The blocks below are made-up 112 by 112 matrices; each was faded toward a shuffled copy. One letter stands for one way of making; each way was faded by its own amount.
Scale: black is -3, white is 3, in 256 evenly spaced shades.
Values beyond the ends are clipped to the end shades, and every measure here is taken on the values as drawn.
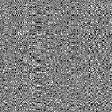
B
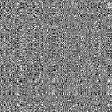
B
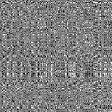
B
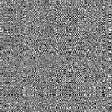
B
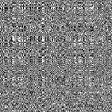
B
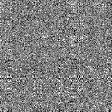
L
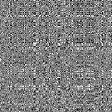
B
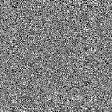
L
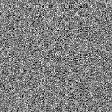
L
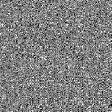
L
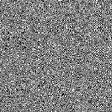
L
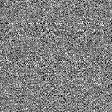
L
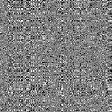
B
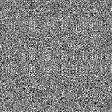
L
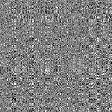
B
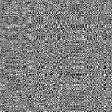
B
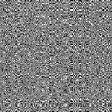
B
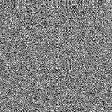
L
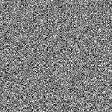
L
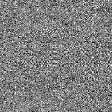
L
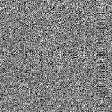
L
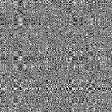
B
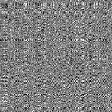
B
